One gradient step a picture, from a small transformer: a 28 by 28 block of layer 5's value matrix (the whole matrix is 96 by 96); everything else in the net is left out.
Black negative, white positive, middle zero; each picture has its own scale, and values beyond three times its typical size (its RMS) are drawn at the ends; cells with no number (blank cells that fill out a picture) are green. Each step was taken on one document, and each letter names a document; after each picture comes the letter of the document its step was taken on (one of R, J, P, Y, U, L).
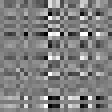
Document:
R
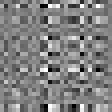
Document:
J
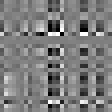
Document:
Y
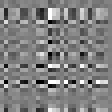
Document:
J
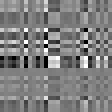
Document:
R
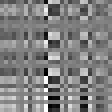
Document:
R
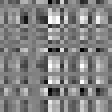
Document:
J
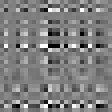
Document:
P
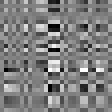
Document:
Y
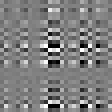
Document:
P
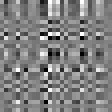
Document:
J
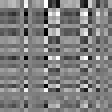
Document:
R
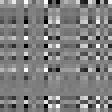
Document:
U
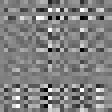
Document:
J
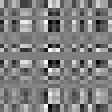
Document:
P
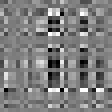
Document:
Y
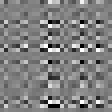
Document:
P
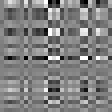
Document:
R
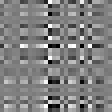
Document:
R
